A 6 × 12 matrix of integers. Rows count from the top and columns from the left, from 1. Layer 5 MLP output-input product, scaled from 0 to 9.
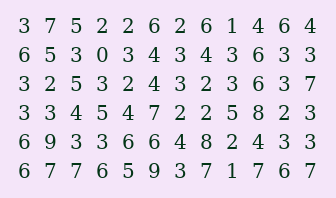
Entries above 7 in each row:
0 0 0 1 2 1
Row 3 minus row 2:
-3 -3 2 3 -1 0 0 -2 0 0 0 4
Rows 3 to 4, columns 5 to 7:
2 4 3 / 4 7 2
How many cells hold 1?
2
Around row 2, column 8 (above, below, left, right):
6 2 3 3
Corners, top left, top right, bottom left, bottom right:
3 4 6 7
